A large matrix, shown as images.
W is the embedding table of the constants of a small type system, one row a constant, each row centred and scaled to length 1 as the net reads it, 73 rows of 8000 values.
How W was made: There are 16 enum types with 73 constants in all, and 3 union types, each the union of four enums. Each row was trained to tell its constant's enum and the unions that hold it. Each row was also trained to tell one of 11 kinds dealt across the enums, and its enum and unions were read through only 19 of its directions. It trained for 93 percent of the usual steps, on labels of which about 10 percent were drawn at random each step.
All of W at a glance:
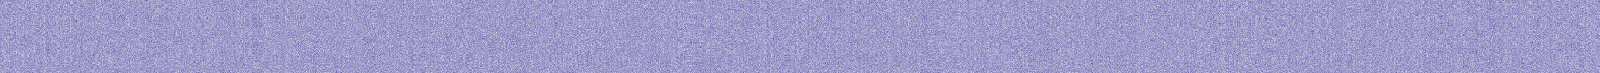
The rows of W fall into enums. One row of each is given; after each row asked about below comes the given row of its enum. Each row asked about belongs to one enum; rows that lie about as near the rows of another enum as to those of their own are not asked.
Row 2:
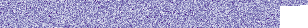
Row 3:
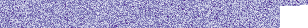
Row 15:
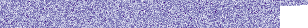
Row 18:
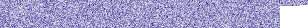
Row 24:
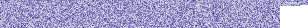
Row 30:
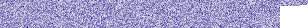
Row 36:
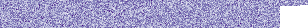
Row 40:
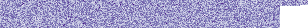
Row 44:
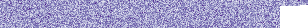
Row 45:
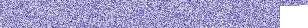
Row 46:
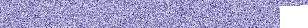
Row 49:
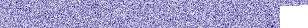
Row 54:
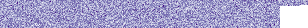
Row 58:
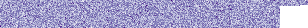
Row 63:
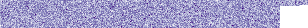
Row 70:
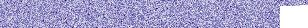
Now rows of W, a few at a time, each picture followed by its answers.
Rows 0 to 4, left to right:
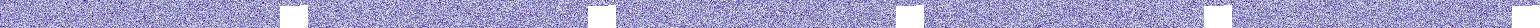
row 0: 46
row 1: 30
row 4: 45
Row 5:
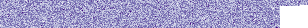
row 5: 54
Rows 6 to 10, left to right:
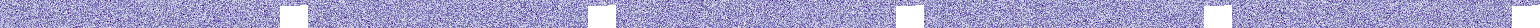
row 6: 24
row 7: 45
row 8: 3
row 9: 58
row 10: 30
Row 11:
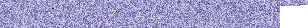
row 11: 40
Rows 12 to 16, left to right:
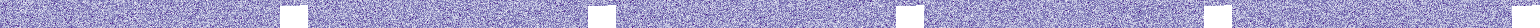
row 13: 30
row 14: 46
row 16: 54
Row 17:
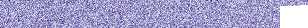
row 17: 44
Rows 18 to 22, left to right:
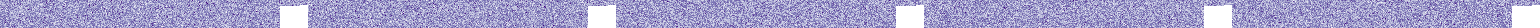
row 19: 18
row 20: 45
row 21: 44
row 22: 49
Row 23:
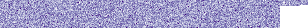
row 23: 30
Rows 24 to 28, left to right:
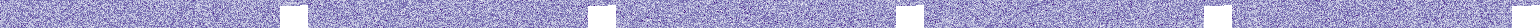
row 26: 24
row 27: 2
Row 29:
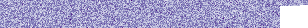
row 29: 44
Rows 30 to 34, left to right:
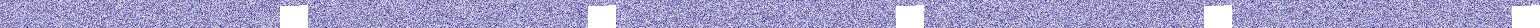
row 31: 70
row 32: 54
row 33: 18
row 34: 54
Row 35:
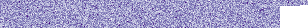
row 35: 46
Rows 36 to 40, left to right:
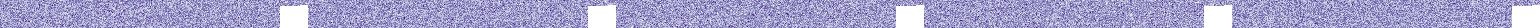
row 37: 44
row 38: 2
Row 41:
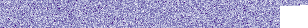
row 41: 44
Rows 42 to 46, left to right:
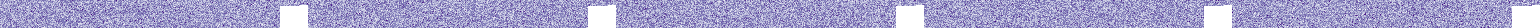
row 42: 24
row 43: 45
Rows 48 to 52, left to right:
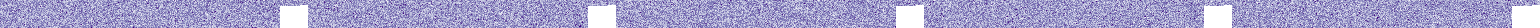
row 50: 45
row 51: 30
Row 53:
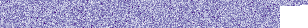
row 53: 24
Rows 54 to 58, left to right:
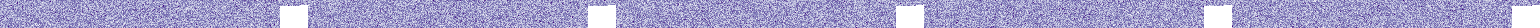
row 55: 3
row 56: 24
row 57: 3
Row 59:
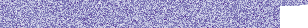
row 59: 40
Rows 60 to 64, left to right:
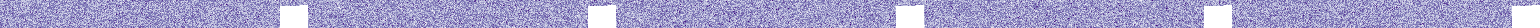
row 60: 3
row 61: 3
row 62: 63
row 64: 54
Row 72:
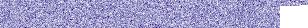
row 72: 18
